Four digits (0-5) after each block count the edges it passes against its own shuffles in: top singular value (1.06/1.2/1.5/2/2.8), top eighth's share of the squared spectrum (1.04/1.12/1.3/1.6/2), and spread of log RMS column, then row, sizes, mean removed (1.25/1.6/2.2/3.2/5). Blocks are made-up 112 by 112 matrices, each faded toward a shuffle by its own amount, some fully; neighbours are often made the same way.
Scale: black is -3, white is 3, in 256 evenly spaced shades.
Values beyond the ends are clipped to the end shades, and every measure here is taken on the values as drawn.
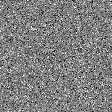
0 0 0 0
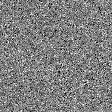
0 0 0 0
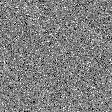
0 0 0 0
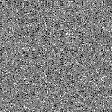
4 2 1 1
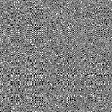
5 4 3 3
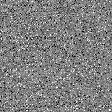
3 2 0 1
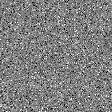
3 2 0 0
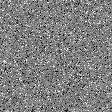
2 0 0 0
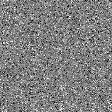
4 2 1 1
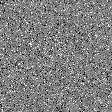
0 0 0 0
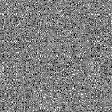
4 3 2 2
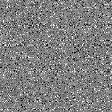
4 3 1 3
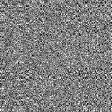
4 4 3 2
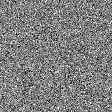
1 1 0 0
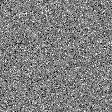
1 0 0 0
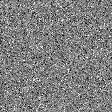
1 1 0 0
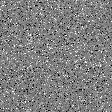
0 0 0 0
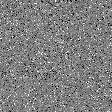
1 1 0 0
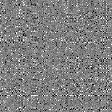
4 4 2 3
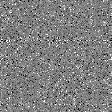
4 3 1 2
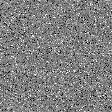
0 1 0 2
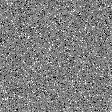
0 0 0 0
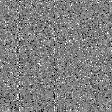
4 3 2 1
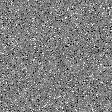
2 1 0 0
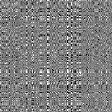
5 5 4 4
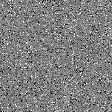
3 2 1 0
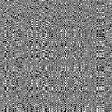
5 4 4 3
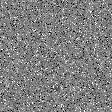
0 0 0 0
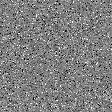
2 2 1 0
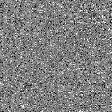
4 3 2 2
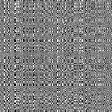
5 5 4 4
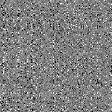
4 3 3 2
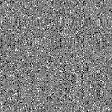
4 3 2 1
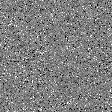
2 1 0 0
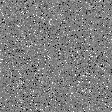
2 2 1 0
